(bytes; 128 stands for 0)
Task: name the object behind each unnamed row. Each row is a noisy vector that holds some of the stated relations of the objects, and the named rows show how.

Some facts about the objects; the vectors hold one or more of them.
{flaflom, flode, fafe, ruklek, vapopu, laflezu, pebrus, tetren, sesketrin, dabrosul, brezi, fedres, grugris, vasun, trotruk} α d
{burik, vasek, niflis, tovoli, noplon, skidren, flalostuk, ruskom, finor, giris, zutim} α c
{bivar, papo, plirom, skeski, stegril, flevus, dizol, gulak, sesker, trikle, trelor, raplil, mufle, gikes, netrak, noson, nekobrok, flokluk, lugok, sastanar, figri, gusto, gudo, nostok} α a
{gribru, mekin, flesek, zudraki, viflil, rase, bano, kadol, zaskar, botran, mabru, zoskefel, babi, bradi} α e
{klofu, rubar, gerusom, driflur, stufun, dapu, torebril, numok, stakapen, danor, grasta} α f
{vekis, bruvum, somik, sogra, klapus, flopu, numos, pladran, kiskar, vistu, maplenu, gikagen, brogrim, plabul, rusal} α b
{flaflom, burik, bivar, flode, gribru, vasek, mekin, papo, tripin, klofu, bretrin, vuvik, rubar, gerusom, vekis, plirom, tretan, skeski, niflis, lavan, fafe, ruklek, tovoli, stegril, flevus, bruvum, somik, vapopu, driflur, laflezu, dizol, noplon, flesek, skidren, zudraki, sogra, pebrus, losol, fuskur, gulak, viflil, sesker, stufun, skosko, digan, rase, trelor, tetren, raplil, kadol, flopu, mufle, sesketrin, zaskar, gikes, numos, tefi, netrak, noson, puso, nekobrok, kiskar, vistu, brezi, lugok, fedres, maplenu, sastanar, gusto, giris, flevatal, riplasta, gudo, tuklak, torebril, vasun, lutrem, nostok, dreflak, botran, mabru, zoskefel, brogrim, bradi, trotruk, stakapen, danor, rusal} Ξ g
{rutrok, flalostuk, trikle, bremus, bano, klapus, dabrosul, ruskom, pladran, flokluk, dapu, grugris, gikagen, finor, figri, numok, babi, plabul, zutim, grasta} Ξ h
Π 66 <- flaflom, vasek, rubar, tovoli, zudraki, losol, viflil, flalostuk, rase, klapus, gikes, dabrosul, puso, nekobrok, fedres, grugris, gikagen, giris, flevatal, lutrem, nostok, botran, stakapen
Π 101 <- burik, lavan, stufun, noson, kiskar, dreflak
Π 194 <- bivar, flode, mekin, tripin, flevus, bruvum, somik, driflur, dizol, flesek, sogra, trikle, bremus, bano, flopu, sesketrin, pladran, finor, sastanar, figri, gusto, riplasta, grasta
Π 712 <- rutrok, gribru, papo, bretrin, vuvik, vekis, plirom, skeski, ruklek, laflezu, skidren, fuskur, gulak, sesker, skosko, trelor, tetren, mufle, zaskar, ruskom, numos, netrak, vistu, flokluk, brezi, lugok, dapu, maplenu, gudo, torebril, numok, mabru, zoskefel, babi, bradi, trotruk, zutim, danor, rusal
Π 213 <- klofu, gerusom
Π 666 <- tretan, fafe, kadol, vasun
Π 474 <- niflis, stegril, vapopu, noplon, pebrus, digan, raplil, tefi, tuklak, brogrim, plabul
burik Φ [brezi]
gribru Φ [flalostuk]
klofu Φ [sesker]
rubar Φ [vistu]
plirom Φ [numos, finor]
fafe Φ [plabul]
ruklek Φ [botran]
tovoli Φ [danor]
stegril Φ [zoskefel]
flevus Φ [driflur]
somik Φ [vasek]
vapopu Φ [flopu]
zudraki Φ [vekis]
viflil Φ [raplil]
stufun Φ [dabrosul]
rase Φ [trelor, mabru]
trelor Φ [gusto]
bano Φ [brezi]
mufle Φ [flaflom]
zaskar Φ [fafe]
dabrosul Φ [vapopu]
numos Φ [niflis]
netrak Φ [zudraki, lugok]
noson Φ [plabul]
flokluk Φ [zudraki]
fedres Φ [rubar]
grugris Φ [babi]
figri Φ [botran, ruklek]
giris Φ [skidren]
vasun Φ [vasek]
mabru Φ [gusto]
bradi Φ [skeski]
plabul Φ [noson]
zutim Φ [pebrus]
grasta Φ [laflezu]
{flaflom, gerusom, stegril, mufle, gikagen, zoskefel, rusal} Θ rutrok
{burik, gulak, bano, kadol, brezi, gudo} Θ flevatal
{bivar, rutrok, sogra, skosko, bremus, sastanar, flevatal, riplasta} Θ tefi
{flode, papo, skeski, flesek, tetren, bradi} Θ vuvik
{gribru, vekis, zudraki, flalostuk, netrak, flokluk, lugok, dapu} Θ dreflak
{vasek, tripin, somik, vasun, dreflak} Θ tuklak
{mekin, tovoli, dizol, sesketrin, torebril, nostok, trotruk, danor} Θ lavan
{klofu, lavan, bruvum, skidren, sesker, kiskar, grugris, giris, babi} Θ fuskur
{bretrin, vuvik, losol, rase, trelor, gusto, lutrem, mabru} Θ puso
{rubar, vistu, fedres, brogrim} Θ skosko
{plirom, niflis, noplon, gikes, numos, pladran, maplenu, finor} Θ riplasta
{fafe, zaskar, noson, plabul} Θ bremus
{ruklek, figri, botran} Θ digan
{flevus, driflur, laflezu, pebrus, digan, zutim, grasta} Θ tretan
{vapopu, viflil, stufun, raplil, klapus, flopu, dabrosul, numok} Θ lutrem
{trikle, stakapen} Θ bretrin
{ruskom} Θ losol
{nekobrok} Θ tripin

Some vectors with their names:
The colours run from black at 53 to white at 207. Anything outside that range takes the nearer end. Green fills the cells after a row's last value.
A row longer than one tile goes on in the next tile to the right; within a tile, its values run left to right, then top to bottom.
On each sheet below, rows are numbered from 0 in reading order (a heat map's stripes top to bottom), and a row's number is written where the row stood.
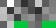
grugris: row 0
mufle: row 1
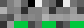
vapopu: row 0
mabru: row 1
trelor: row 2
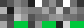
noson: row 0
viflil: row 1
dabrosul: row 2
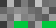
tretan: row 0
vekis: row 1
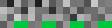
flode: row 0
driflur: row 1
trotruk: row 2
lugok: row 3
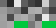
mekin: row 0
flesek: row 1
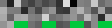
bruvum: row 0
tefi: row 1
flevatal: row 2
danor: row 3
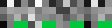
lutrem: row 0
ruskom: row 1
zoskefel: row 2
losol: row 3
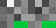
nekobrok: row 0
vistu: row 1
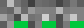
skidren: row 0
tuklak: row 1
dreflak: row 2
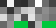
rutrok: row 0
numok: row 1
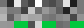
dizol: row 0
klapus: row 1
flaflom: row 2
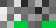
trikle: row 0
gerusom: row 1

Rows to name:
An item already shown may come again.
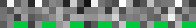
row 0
nekobrok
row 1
viflil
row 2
bruvum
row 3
trelor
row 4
flokluk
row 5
vekis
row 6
dapu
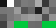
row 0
rase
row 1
gerusom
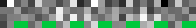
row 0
rase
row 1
gribru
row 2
trikle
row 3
babi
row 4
flevus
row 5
finor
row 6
vekis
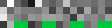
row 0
numok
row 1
trelor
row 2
klofu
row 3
pebrus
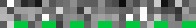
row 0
flalostuk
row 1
tripin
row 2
stufun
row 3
lavan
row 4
riplasta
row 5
grasta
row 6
zaskar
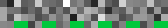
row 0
flevus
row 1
ruklek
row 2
nostok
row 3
flopu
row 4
netrak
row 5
klofu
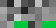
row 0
somik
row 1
fuskur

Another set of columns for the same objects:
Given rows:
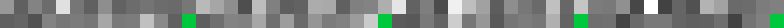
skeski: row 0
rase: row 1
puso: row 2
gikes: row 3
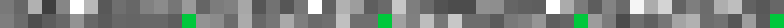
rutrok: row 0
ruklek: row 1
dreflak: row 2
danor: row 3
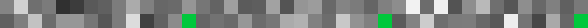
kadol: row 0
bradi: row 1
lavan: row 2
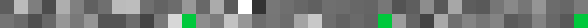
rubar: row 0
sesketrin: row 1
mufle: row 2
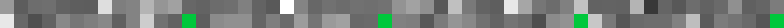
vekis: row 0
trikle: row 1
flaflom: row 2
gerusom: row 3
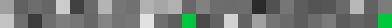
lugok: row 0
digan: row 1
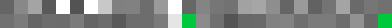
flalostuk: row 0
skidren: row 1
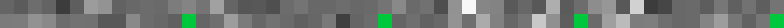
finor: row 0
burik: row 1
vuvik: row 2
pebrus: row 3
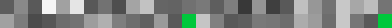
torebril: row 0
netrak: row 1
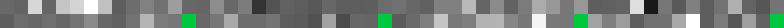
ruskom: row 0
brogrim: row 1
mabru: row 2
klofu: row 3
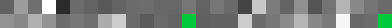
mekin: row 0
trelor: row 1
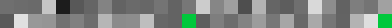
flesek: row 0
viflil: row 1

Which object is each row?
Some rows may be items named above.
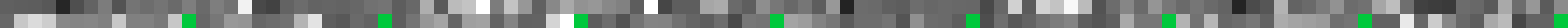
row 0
vapopu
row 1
dizol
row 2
dabrosul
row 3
gikes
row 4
sogra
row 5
ruskom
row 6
somik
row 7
tretan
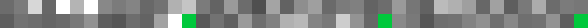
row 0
klapus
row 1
bradi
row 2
skidren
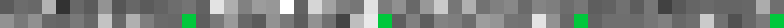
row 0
driflur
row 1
grugris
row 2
tetren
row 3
noson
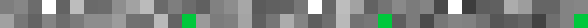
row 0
trotruk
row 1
ruklek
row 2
gikes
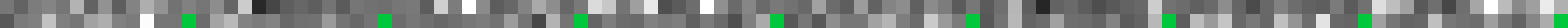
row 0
mabru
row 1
pebrus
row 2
fuskur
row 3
botran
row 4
bradi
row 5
plabul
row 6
gusto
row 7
zudraki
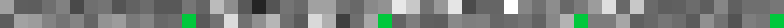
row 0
raplil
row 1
fafe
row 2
botran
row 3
kiskar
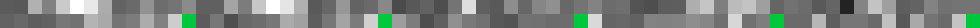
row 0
numok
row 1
numok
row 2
skosko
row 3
gribru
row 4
grasta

